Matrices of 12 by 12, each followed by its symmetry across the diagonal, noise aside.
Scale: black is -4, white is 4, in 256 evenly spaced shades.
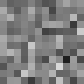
antisymmetric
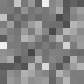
symmetric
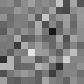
antisymmetric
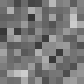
symmetric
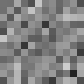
symmetric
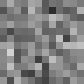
antisymmetric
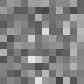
neither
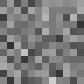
neither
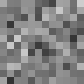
neither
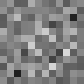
symmetric
